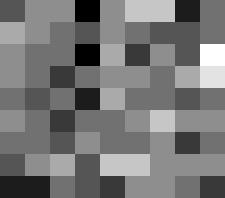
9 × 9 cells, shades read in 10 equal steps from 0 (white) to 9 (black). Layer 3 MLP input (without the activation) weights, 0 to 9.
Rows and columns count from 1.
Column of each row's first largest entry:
4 4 4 3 4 3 8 1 1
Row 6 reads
4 5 7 5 5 4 2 4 4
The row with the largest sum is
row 9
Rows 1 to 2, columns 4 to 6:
9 4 2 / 6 4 5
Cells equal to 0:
1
